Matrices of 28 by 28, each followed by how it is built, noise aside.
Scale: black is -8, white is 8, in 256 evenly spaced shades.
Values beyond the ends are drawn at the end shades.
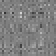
low rank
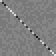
diagonal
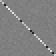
diagonal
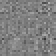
low rank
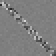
banded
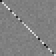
diagonal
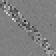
banded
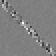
banded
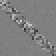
banded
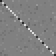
diagonal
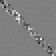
banded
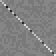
diagonal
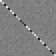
diagonal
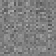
low rank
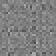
low rank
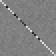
diagonal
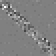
banded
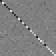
diagonal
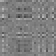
low rank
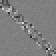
banded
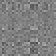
low rank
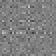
low rank
